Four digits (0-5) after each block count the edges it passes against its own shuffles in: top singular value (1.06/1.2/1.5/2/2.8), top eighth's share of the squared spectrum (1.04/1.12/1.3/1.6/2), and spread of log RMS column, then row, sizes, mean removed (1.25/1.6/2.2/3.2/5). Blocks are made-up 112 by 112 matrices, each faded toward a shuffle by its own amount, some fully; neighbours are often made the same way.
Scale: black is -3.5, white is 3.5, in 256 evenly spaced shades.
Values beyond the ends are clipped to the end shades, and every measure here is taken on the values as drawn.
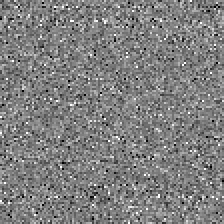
0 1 0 2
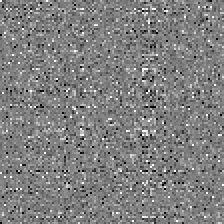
4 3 2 2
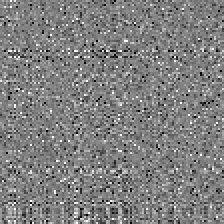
5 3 2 2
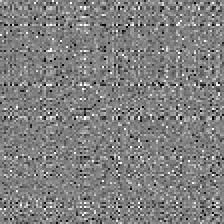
5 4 3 3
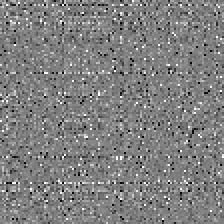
5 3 2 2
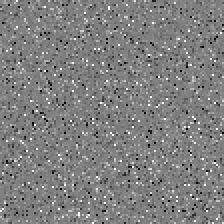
0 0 0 0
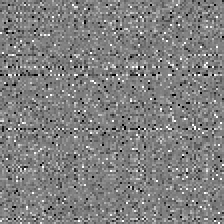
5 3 2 2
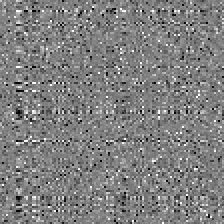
5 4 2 3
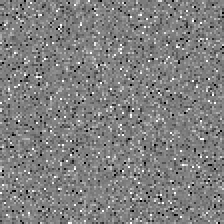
0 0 0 0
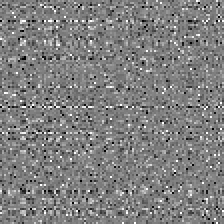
5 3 2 3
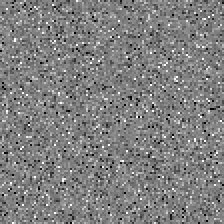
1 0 0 0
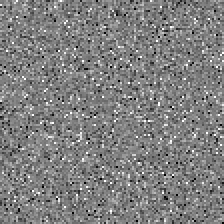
2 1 0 0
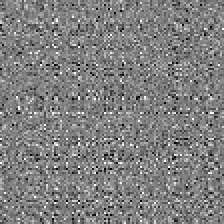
5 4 3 3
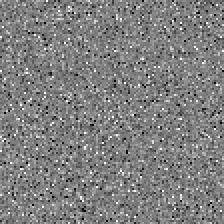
0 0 0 0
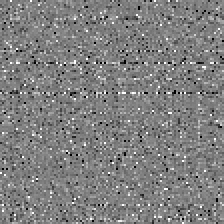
4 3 1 2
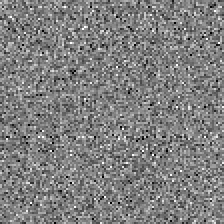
1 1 0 2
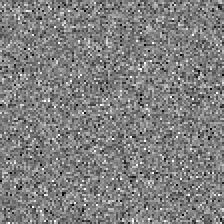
0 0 0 1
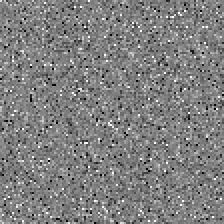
0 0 0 0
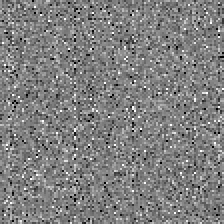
1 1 2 0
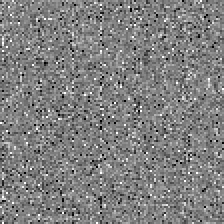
1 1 2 0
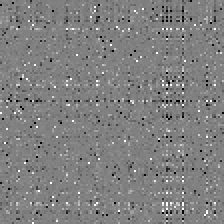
5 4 2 2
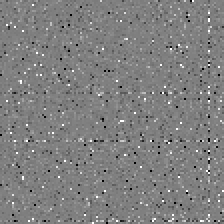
4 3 1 1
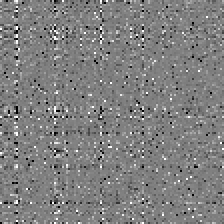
5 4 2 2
